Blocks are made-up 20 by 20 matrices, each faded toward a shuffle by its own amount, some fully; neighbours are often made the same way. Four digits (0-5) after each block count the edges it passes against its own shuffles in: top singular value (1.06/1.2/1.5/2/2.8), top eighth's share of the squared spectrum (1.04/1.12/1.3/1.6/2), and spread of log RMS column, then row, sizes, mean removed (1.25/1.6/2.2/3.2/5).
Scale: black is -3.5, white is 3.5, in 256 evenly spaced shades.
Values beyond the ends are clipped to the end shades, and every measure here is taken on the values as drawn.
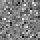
2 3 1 0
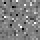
0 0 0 0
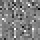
2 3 1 0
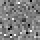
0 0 0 0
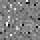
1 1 0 0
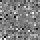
0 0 0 0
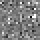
2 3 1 1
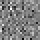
3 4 2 1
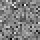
1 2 0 0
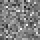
1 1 0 0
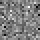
0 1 0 0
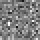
0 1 1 0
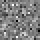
1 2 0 1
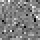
0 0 0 0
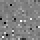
0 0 0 0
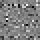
2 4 0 2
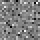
0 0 0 0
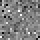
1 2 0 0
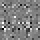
3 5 2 2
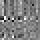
3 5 3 2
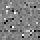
0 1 0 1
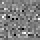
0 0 0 2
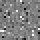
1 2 1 0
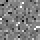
0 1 0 0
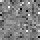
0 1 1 0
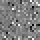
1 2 0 0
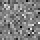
1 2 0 0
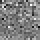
0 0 0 2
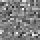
0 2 0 2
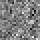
1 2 0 0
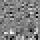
3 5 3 2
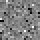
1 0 0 0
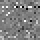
2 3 0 1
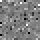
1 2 0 0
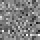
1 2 0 0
